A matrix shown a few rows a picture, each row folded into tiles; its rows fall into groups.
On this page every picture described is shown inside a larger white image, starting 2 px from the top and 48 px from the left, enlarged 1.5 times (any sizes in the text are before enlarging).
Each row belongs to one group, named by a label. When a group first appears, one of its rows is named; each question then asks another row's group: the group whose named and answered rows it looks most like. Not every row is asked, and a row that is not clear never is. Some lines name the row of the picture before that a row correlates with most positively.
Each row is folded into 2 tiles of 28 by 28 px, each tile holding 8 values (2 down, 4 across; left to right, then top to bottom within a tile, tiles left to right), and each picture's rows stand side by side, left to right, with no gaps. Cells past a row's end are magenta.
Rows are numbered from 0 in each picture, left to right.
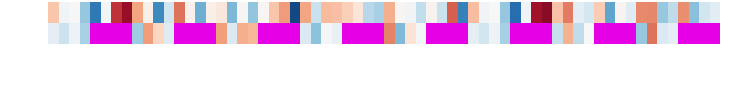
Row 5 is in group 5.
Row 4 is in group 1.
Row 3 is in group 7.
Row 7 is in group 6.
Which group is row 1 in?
6
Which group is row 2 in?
1
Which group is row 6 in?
6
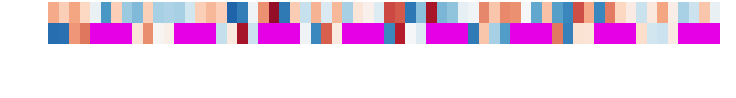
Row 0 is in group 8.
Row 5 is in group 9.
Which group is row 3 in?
8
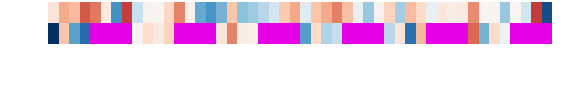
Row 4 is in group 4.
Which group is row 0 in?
9
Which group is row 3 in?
9
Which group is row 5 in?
1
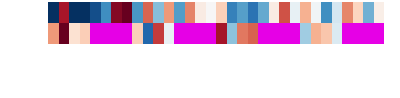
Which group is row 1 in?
8
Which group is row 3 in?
6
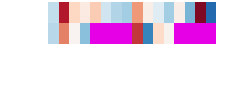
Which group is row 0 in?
9
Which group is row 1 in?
1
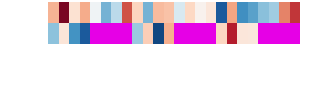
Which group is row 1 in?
4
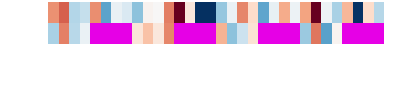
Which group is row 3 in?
6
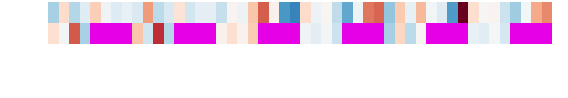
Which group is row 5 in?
5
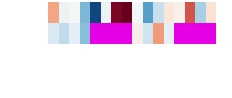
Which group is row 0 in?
5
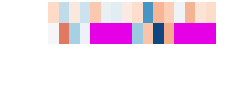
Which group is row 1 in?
4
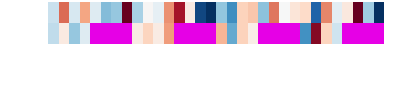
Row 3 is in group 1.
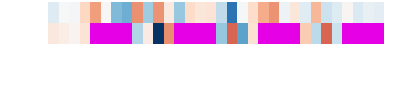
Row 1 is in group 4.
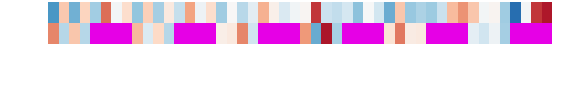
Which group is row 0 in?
8
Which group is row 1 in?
8
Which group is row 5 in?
5
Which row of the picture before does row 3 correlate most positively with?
3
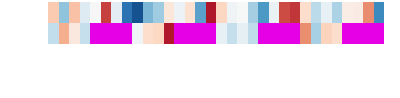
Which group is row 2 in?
5
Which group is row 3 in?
1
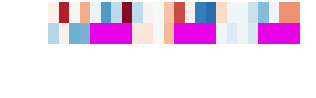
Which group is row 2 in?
5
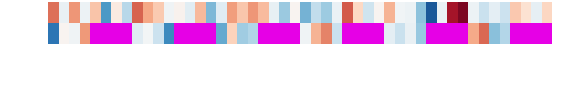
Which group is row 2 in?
9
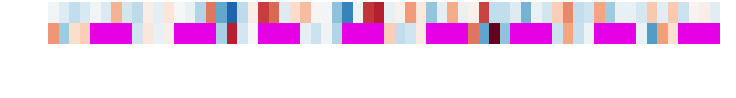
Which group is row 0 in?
1
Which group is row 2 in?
4
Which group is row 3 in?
5
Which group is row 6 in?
6
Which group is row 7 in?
8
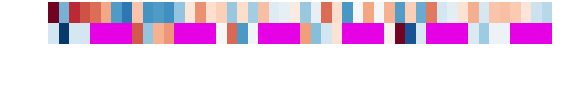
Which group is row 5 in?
7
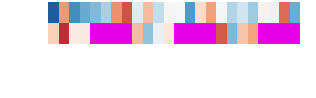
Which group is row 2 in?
1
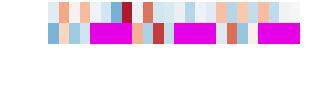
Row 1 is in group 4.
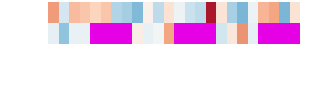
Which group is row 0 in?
7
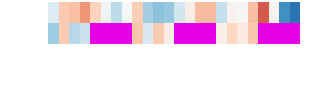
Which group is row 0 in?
9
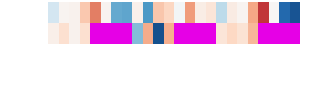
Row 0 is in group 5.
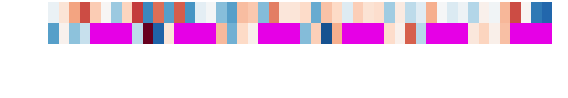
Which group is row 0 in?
9
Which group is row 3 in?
4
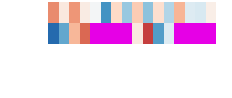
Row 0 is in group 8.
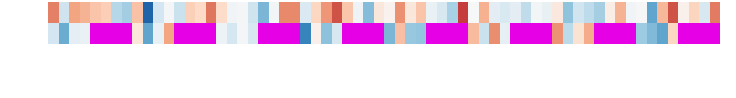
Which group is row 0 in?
7
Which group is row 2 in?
5
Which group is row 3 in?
9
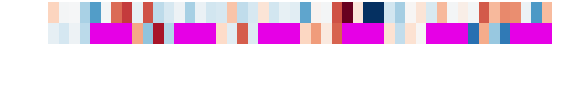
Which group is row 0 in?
5
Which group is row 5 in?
9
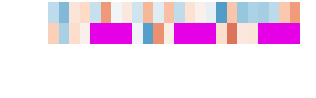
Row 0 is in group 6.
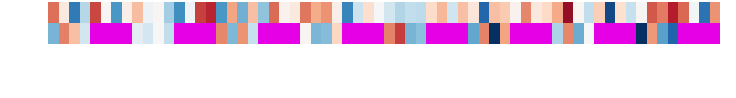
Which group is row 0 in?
6
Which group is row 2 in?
8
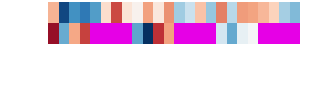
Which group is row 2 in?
7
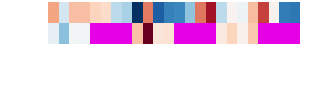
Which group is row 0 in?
7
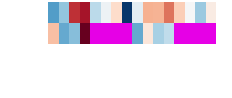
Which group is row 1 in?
9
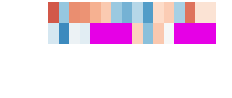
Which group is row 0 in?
7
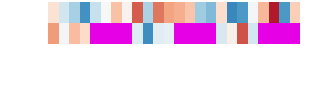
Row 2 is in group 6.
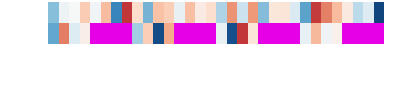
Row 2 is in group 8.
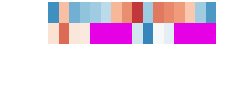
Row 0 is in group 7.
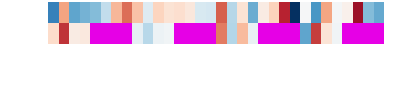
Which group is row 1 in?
7
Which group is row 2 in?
1
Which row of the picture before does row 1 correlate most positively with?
1
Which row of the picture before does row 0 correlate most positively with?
0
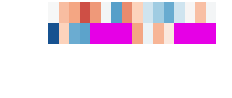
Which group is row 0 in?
9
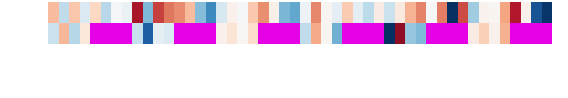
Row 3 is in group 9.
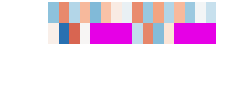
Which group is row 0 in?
8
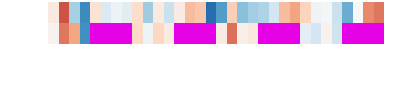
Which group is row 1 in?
1
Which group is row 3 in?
5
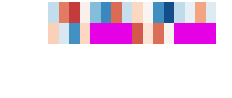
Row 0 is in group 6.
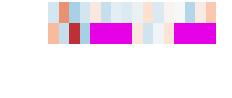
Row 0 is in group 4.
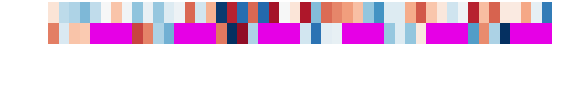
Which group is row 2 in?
8
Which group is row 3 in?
7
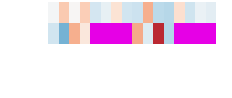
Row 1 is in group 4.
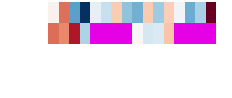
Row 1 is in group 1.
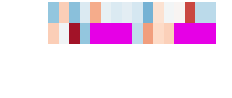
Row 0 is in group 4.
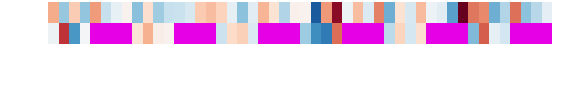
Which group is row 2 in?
6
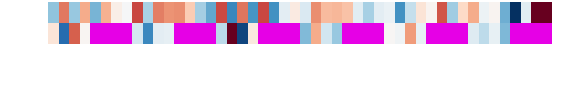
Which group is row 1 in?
7
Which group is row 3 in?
9
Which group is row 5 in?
5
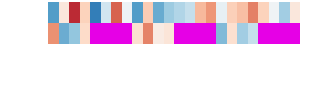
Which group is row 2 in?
9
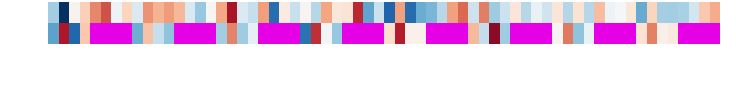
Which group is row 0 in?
4
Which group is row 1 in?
9
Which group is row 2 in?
6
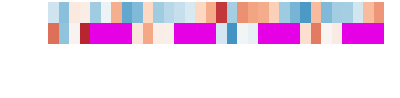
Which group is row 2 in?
7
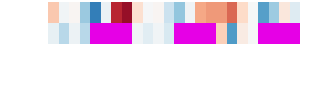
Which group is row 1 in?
5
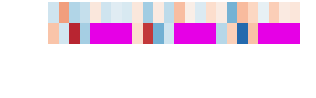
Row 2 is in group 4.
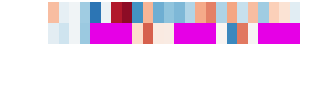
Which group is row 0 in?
5
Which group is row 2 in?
8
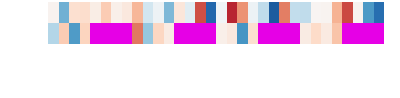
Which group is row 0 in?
4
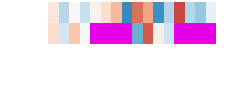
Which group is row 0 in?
1
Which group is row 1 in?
6
